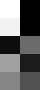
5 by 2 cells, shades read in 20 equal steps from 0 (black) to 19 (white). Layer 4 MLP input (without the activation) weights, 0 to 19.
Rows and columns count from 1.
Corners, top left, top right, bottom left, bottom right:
19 0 10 6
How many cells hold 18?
1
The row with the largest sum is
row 1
